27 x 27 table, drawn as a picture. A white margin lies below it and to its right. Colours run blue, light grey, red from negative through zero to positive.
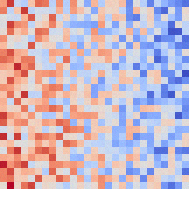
Slope: up to the left. Average level on the scale: 50%. Stripes: none. Odd rows or columns: none. Ninth with the lowest average: top right. Grain: fine.
